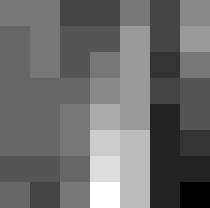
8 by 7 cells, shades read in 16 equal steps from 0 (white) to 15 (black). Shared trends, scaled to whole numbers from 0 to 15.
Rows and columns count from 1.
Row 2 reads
9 8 10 10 6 11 6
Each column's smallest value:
8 8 8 0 4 11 6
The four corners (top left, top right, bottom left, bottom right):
8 7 9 15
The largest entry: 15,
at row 8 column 7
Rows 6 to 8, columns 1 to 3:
9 9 8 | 10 10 9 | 9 11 8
